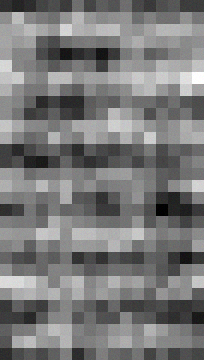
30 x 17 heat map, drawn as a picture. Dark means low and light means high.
Grain: streaks across. Seam: none. Ninth with the highest average: top right. Stripes: horizontal, repeating 7 times. Histogram: bell-shaped. Slope: none.
